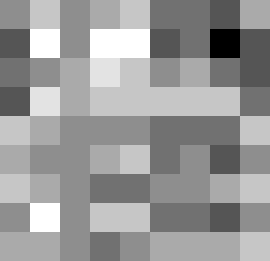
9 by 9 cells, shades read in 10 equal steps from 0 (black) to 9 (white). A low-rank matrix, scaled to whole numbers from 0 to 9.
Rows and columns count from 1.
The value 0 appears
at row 2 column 8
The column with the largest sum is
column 2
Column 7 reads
4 4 6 7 4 5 5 4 6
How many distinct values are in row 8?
5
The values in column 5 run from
4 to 9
